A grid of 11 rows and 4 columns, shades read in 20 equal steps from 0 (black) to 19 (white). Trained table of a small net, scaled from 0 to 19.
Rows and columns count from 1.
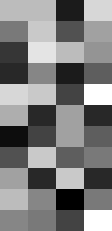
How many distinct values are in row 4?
4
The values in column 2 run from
3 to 17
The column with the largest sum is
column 2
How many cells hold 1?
1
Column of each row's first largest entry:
4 2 2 2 4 1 3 2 3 1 4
